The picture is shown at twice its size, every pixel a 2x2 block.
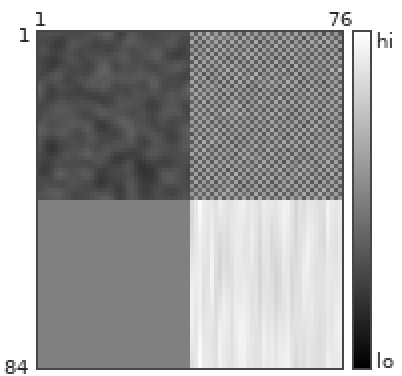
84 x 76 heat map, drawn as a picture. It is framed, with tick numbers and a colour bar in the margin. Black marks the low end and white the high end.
The table splits into 2 rows of 2 panels. Panel 1,1: low, blotchy, faint in contrast. Panel 1,2: middling, checkered, strong in contrast. Panel 2,1: middling, flat. Panel 2,2: very high, streaked downward, faint in contrast.
